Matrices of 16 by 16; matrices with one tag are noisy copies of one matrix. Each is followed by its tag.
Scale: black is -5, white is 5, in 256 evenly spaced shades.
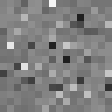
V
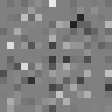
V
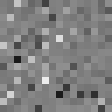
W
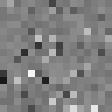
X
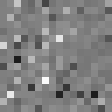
W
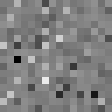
W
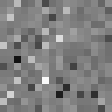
W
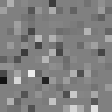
X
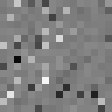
W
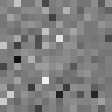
W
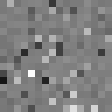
X
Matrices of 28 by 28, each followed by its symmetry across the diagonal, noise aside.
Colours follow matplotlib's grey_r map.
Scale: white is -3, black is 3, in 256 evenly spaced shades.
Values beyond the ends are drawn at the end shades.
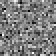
neither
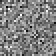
symmetric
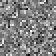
symmetric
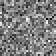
neither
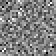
symmetric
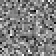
antisymmetric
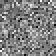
symmetric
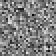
antisymmetric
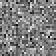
neither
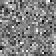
antisymmetric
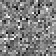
antisymmetric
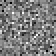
symmetric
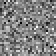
neither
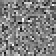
antisymmetric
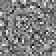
symmetric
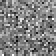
neither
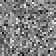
antisymmetric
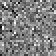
neither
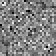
symmetric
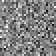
neither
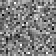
antisymmetric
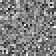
symmetric
